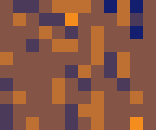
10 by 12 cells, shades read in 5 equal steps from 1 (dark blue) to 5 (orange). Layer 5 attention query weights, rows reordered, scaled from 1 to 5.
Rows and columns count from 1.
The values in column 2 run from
2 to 4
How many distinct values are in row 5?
3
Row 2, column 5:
2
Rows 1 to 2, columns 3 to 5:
2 3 4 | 3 2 2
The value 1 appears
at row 1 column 9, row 1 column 11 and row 3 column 11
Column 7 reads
4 3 3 3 3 4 2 3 4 3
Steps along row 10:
up up down same down up up down same up down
